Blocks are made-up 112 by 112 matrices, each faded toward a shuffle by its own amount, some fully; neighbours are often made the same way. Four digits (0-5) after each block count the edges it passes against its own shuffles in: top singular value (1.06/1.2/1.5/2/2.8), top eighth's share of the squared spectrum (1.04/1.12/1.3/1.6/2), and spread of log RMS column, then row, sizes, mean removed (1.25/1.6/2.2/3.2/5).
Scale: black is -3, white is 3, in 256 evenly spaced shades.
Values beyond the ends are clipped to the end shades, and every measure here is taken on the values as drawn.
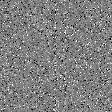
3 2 1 0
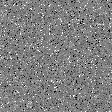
1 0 0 0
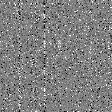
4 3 2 1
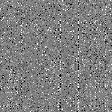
4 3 2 1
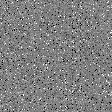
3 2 1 0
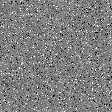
1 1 0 0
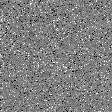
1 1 0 0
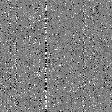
4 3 2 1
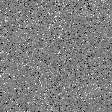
2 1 0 0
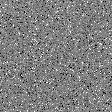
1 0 0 0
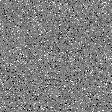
2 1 0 0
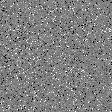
2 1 0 0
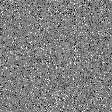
2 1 1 0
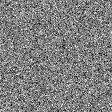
0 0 0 0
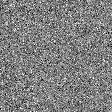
0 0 0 0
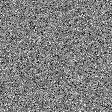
0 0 0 0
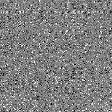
4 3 1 2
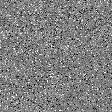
2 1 0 1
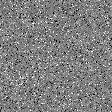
0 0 0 0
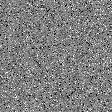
1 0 0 0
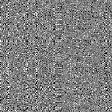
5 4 3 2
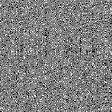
4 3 2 1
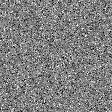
0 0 0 0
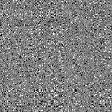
4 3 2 2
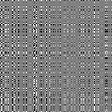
5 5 5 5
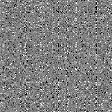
4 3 3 1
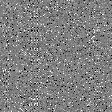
4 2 2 1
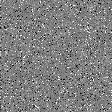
3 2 1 1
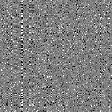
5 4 3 2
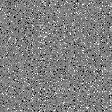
4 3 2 1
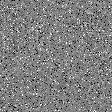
2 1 0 0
